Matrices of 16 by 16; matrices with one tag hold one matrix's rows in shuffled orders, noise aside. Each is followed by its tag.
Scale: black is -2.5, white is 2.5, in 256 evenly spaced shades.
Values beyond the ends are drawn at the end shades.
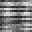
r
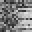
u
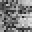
u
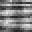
r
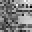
u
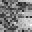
u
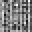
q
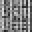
q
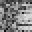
u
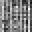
q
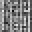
q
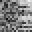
u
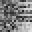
u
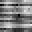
r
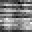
r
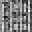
q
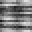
r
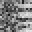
u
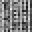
q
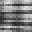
r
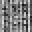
q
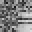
u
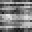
r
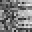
u
